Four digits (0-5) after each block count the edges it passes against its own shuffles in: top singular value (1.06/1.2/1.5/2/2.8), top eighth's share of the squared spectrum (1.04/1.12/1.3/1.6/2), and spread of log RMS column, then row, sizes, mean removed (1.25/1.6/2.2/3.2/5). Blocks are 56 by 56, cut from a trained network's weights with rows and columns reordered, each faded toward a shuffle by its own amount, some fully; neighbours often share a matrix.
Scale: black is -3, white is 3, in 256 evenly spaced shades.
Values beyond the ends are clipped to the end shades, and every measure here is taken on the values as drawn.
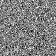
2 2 0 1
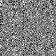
3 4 2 2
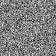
1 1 0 0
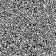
2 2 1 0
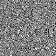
3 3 1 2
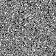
1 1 0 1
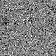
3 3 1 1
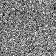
0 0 0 0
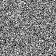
0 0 0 0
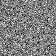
0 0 0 0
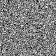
0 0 0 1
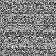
3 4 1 2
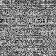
3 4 0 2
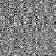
4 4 2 2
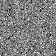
0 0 0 0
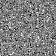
2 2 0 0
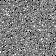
0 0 0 0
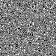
0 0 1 0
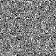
3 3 1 1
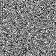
1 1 0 0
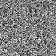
3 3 0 1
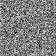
2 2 0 0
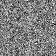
1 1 0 0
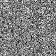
2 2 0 0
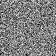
0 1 0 0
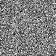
1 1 0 0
